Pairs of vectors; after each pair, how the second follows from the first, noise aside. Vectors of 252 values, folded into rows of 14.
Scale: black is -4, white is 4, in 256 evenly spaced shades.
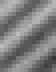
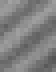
shrunk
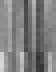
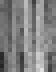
negated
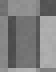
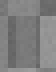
shrunk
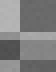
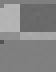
partly zeroed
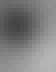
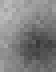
reversed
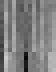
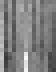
negated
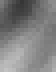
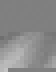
partly zeroed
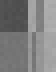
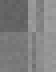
shrunk
